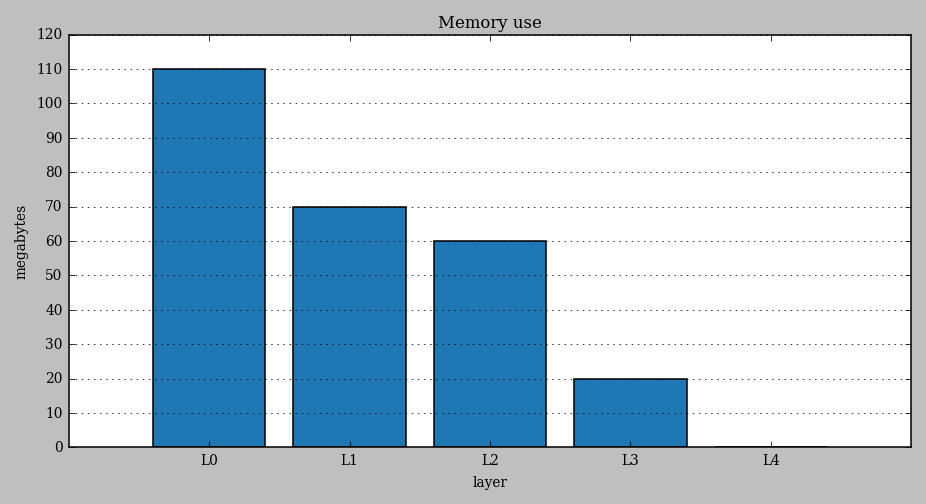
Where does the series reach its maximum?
L0
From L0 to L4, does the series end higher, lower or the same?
lower
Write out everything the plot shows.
Title: Memory use
x-axis: layer, ticks L0 L1 L2 L3 L4
y-axis: megabytes, ticks 0 10 20 30 40 50 60 70 80 90 100 110 120
Values:
110 70 60 20 0
